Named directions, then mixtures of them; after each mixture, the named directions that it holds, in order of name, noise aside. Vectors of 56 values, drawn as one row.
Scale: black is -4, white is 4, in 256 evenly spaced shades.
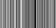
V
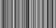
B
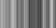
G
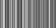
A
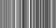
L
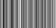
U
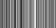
V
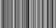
B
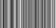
U, V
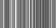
A, L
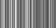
A, L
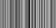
L, V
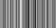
B, V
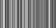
A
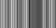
A, G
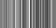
L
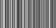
A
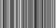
U, V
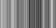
G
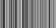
A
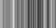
B, G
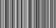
A, U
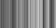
G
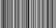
B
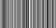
B, L
